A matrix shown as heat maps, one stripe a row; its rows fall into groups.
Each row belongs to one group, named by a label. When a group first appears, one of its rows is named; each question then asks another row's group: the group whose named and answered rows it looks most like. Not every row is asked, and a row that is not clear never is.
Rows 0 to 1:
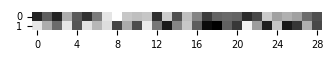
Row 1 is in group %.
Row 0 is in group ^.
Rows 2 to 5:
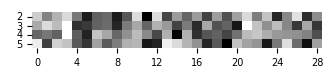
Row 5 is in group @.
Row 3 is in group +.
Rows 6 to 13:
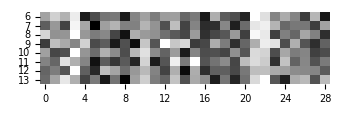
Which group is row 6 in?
+
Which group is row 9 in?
+
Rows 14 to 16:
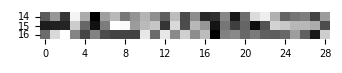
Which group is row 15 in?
^
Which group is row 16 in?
@
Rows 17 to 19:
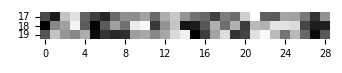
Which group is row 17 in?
@
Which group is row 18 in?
+
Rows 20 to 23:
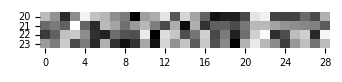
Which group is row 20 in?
%
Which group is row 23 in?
@
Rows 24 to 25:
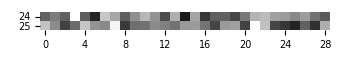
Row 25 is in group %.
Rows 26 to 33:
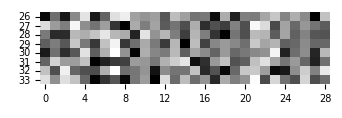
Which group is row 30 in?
^
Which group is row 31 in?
+
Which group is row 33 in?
@
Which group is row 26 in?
^
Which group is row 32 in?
@
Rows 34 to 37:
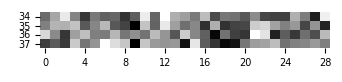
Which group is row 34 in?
@
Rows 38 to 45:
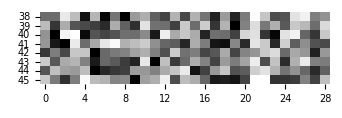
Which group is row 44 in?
+
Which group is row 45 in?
%
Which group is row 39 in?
@
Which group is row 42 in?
^
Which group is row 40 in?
@
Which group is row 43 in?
@
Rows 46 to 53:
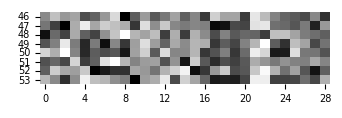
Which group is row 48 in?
^
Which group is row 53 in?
%
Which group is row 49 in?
@
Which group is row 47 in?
%
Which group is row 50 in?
@
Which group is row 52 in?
+
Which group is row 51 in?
^
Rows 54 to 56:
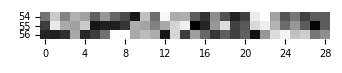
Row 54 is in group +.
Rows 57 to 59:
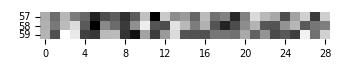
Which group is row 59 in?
@
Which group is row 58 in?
@
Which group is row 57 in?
@
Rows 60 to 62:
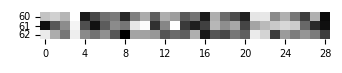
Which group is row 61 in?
+
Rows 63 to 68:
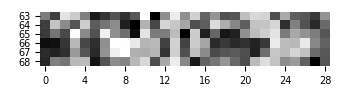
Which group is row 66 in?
^
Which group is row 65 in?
^
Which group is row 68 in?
+
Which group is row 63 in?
@
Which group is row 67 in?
^
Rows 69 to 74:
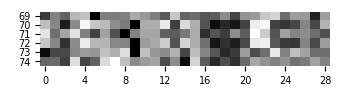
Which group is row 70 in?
%
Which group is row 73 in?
^
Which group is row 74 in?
^
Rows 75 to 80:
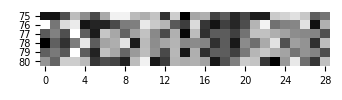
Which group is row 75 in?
^
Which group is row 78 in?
^
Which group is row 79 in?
^
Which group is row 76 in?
@
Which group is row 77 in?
^
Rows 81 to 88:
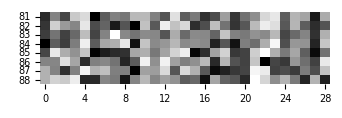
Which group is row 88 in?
+
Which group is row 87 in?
%
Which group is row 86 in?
@
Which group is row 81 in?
^
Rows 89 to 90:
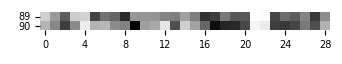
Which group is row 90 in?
%
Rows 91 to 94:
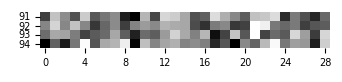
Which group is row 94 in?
^
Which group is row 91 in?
+
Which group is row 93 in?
@
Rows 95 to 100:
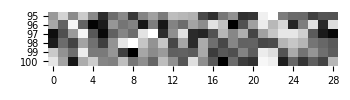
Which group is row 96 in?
@
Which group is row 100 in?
%
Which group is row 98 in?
^
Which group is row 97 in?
+
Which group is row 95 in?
+
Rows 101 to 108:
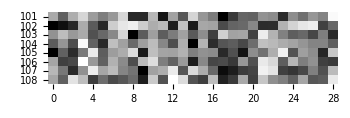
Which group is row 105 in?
^
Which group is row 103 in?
+
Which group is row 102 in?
^
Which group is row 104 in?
^
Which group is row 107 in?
%
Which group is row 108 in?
@
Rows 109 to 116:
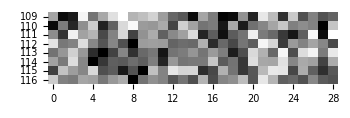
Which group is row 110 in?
^
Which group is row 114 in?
@
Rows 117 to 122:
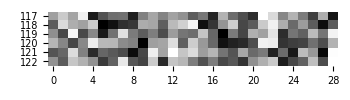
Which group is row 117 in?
+
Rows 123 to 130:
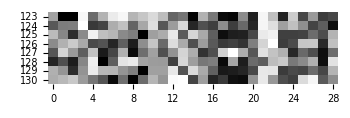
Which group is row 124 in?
+
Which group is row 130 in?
@
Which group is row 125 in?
%
